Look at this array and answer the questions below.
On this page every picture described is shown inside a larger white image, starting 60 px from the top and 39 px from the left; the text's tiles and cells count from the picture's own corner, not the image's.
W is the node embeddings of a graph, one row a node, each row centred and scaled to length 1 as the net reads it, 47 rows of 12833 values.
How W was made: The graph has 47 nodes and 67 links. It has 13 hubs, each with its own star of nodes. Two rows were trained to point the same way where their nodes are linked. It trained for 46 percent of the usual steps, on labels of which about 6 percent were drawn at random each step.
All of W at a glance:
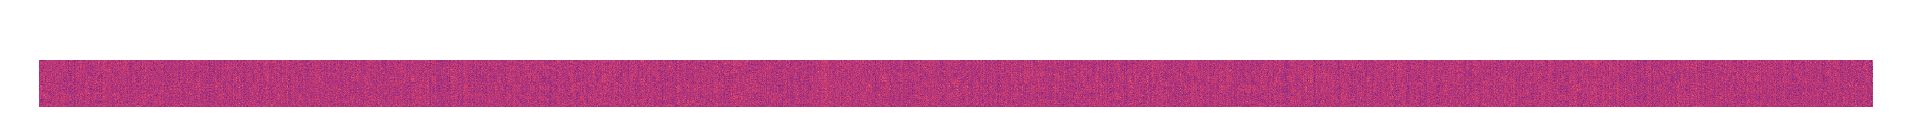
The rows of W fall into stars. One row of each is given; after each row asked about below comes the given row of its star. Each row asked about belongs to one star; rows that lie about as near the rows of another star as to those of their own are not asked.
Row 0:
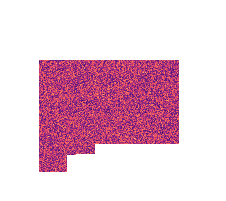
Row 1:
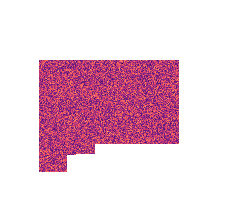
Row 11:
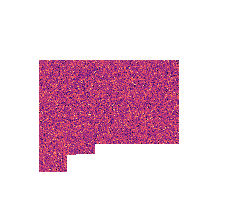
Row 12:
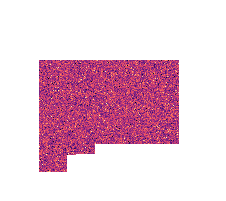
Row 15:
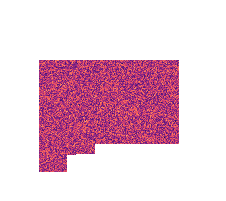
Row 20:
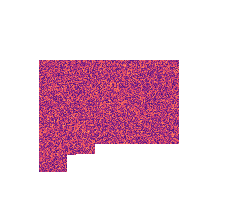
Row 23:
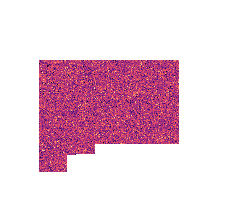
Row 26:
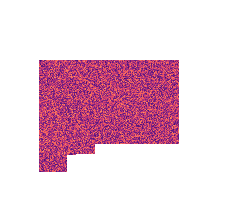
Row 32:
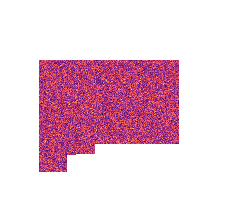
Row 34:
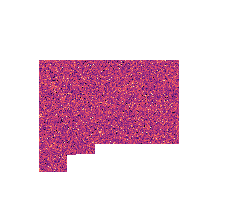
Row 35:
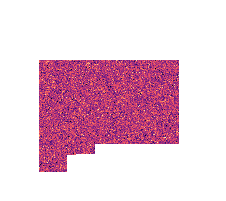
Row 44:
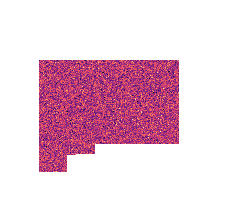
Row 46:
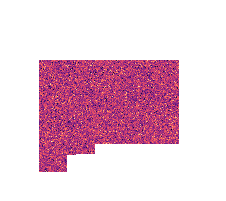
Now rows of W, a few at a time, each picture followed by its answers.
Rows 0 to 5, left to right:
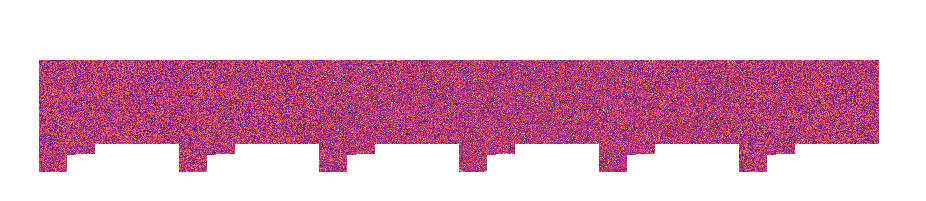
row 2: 46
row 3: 23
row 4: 34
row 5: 12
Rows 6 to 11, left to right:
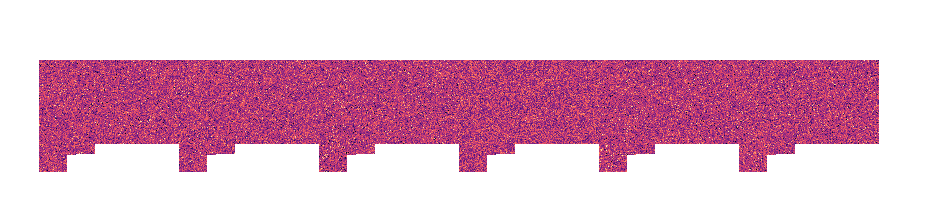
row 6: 15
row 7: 34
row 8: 46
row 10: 1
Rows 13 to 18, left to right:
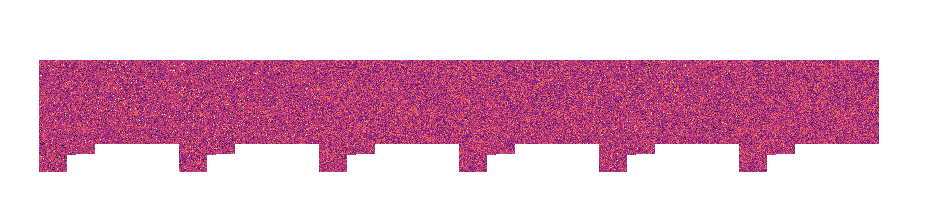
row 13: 15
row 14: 46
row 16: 35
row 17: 20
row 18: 35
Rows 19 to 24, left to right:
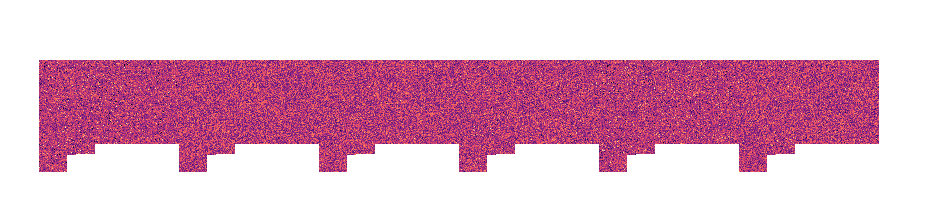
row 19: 1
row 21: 44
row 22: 12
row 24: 0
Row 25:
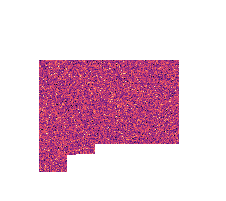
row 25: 26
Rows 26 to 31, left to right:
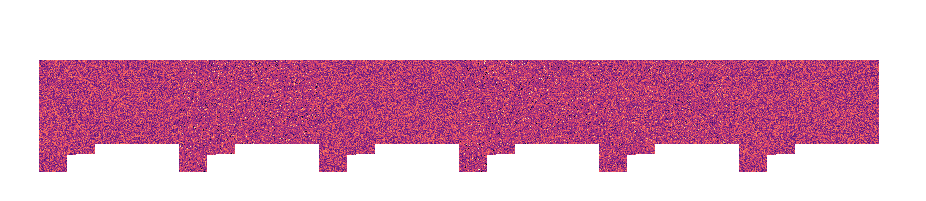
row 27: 32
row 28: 46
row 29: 26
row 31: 11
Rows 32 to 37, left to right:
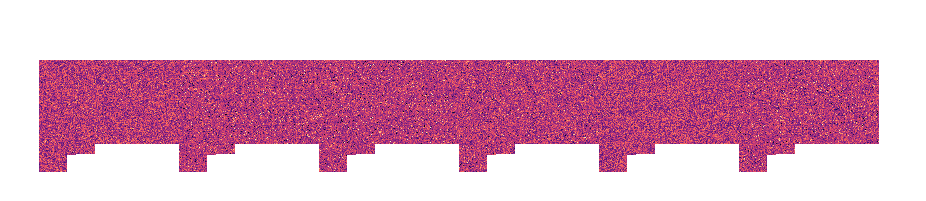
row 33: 34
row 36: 23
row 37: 32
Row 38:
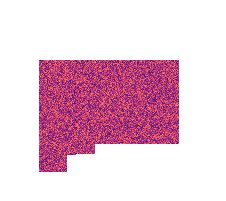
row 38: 34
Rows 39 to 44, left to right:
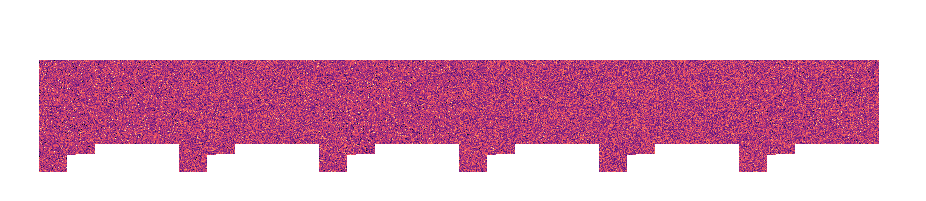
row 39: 0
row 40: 12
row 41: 11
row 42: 11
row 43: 32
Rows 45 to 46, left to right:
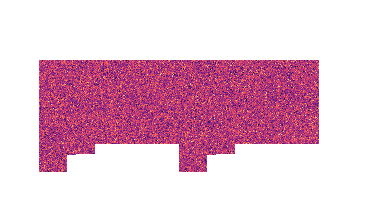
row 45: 23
